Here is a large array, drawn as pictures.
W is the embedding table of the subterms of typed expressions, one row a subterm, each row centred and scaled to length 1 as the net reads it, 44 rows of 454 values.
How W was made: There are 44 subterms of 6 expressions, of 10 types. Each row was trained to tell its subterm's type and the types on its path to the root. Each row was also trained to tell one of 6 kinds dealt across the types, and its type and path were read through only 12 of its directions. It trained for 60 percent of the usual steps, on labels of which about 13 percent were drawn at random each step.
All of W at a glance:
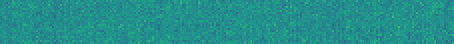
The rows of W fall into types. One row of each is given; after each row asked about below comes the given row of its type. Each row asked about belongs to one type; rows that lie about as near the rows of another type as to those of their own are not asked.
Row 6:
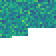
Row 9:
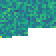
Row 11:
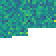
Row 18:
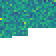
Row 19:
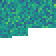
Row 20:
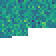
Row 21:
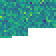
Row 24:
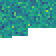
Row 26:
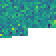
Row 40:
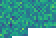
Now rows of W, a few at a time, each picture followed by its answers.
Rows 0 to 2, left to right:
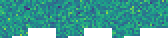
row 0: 11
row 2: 6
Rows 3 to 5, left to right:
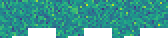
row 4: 26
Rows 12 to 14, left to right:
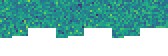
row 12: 6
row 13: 6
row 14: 19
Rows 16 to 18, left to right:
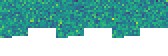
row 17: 40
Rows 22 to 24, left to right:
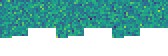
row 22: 26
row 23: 6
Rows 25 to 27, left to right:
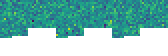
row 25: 26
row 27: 19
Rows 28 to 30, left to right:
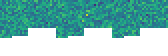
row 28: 18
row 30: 19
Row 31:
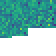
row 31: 19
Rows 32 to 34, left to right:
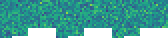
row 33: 11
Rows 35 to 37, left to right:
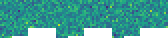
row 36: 11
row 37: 9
